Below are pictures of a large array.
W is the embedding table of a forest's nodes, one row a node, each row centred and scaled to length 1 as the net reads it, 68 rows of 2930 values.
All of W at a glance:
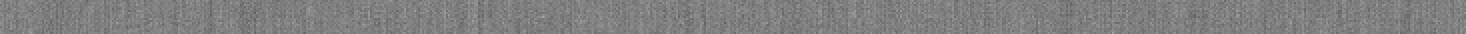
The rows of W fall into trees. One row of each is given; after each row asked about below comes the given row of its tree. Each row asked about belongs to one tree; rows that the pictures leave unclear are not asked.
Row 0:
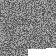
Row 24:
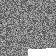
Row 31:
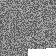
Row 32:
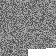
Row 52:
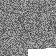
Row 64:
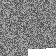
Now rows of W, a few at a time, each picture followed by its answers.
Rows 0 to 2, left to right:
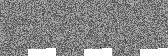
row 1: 0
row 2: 32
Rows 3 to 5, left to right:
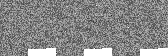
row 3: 31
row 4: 24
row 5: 64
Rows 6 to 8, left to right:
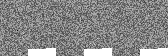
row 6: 0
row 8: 32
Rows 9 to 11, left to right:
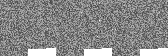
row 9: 31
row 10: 32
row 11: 0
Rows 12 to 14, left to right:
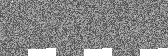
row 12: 0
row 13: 24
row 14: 32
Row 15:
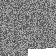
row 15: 64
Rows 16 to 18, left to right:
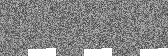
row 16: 0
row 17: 52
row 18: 0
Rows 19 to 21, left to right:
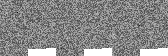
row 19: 64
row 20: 32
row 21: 32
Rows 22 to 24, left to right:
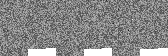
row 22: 32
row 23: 0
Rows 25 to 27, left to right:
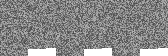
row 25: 24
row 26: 0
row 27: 64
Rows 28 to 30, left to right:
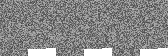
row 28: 32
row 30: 32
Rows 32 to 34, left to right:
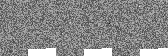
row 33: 32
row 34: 0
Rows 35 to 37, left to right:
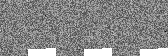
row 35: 32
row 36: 31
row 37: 24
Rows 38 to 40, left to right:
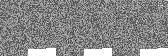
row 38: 24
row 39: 64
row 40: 52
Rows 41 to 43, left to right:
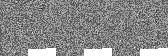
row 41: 64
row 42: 64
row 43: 31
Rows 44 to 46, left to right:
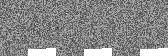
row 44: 24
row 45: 31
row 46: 31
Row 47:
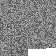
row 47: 31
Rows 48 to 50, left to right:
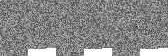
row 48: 24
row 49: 64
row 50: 24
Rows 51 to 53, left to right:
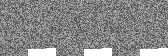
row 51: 0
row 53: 0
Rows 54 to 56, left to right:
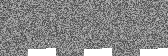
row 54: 24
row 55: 64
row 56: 32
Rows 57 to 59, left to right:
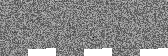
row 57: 64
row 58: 31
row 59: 0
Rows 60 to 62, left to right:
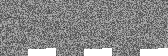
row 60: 24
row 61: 31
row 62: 31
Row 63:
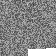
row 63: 64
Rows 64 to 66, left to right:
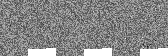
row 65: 0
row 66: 31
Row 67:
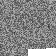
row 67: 64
